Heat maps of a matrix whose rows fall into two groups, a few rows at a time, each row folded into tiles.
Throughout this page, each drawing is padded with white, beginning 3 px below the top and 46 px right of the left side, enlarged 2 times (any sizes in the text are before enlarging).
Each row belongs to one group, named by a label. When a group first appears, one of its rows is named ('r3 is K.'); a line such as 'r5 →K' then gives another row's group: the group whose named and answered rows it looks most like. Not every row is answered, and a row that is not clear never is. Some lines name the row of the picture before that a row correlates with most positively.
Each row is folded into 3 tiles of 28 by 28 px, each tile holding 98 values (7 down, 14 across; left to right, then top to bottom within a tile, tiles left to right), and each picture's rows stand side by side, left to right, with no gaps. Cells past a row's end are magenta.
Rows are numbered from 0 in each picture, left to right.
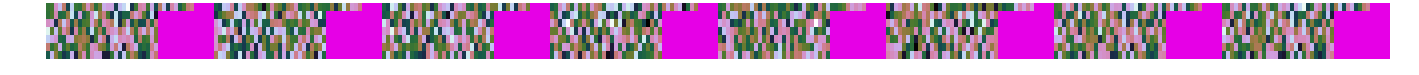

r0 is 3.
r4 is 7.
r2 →3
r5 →7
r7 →3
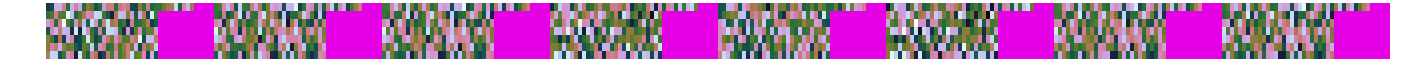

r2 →3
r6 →3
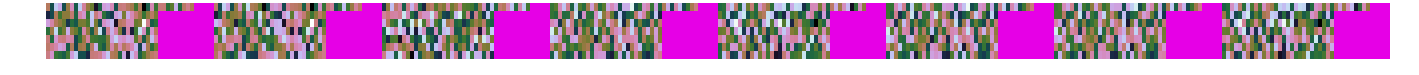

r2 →7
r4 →3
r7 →3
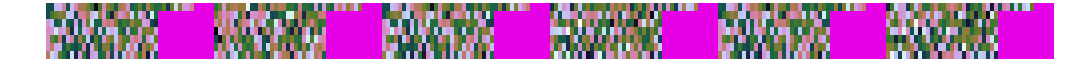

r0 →7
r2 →7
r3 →7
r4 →7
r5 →7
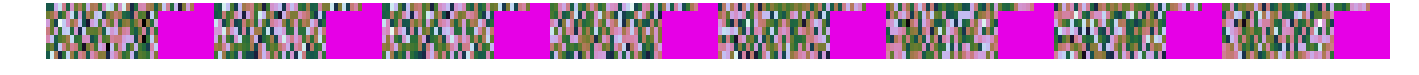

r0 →3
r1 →3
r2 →3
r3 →3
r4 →7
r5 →7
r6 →7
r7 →7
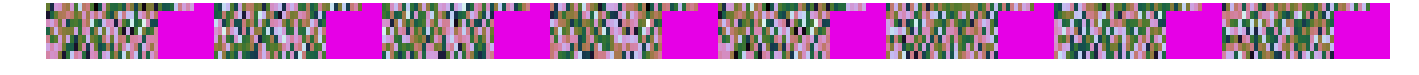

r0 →7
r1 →3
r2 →3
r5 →7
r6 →7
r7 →7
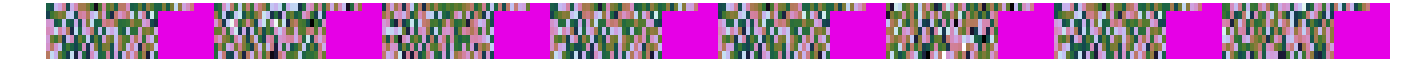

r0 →7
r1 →3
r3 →7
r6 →7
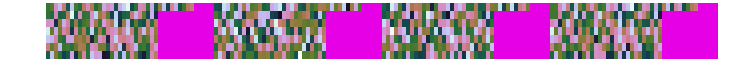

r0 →3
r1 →3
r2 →3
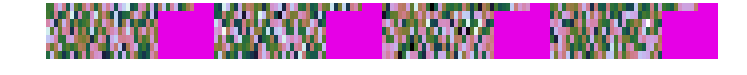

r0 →3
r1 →3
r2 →7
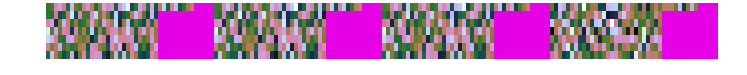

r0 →3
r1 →3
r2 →3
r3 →3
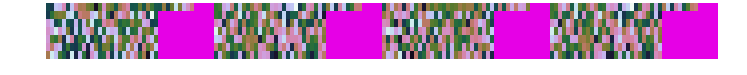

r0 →7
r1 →3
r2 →7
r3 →3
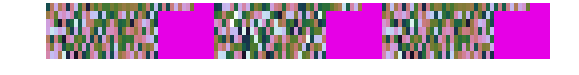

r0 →7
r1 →7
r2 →7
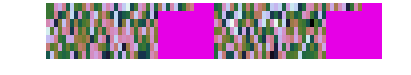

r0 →3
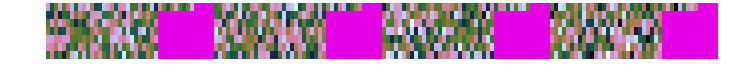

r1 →3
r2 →7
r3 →3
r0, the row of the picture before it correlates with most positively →0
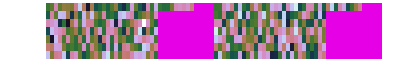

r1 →3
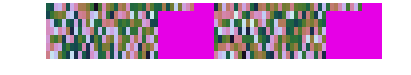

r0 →7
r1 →7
